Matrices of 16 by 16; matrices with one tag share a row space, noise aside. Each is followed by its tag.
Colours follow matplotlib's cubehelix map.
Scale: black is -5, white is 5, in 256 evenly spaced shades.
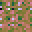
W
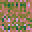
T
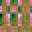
W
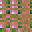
W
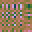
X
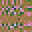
X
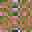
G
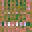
T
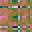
G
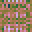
T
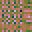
X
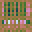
T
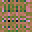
T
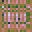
T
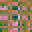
G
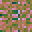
G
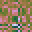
G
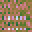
T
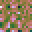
W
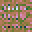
T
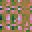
W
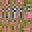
X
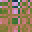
G
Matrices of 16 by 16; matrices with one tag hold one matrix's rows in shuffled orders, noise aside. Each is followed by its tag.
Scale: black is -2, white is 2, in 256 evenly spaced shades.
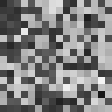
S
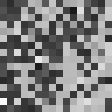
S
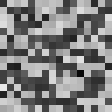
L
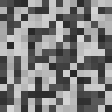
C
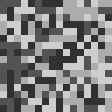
S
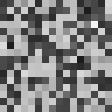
C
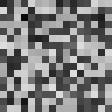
C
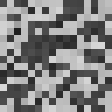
L
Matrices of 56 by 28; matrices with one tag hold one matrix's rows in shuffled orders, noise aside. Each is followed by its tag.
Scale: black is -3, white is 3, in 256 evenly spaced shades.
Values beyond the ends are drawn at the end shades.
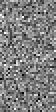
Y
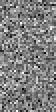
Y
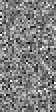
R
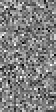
Y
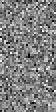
R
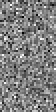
Y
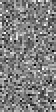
R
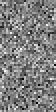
Y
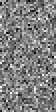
R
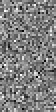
Y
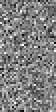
Y
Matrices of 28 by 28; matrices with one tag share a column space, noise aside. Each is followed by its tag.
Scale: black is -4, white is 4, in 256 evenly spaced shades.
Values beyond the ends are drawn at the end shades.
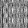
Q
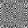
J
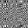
J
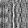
Q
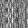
Q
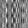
Q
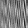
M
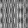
Q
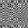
J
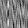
M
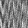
M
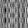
Q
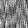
M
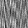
M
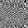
J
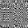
J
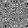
J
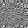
J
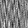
M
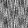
M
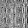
Q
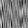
M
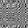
J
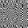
J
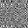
J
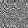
J
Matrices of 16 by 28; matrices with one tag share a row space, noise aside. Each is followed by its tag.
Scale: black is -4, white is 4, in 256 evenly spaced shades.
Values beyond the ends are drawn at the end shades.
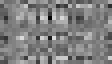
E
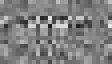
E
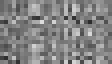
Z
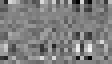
Z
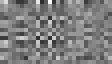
E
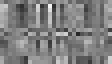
E
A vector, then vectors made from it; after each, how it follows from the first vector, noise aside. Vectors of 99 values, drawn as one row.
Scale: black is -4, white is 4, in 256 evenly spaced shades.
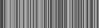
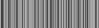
sign-scrambled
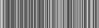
negated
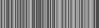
reversed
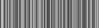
sign-scrambled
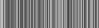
negated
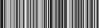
scaled up
